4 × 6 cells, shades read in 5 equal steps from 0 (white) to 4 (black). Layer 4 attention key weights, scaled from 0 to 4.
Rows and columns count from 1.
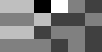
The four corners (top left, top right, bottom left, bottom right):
1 3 2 3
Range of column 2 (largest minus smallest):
1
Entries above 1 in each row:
3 5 4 6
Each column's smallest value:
1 1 1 0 2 2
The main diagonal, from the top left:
1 2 3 3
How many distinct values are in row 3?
3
